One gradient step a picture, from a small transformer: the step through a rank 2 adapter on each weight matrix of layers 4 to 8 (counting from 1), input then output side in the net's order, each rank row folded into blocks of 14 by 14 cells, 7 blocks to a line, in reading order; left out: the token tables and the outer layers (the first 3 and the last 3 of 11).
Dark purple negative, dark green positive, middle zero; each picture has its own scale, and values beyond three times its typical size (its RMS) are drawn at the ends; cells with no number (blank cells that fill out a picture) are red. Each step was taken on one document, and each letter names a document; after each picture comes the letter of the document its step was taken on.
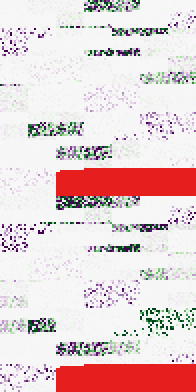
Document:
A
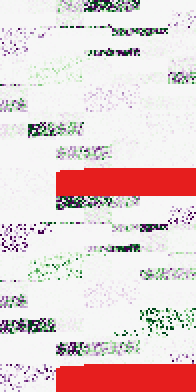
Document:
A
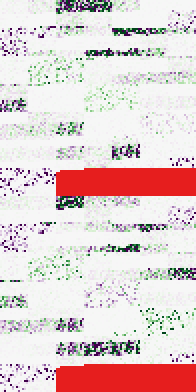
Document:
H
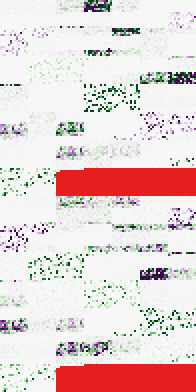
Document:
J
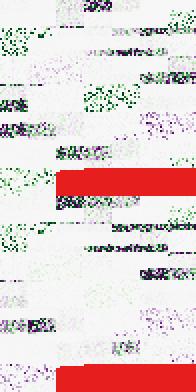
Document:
A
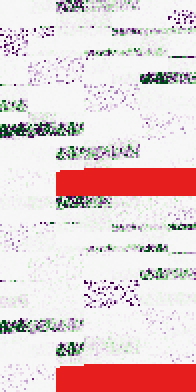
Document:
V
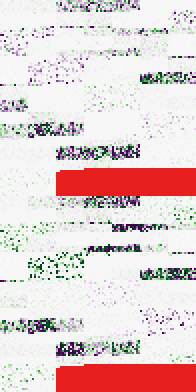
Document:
V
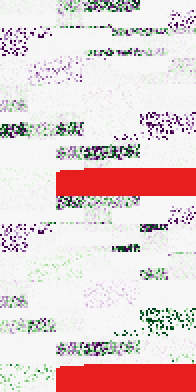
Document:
A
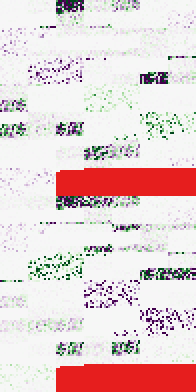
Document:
H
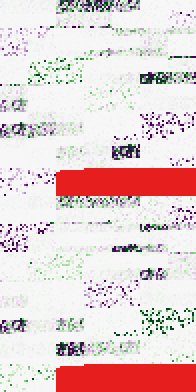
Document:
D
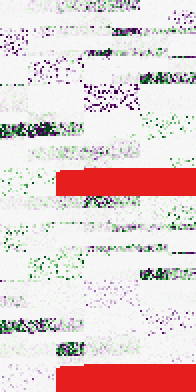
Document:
V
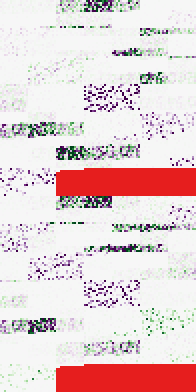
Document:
D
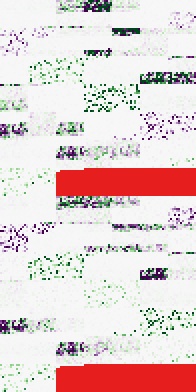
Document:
J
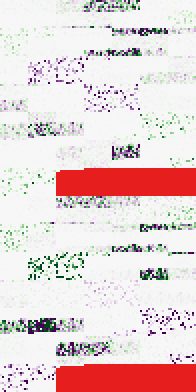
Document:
V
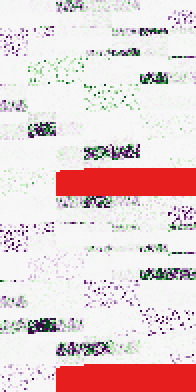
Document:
V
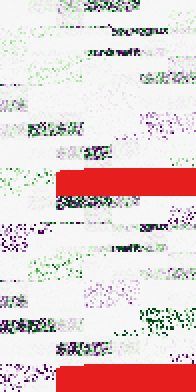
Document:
A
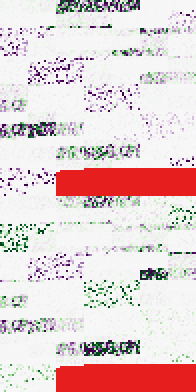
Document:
D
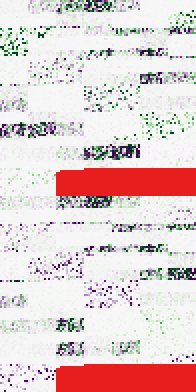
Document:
D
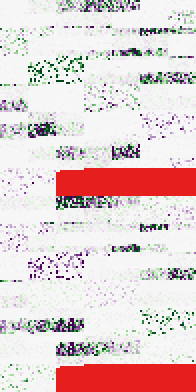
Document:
V
